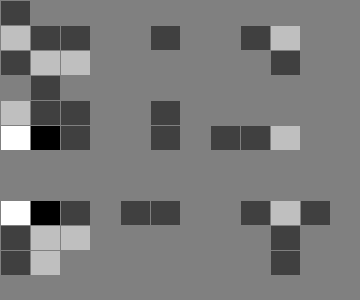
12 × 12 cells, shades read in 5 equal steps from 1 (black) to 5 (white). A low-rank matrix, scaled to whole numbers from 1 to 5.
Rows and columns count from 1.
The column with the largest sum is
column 1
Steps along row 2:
down same up same down up same down up down same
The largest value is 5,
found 2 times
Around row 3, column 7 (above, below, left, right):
3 3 3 3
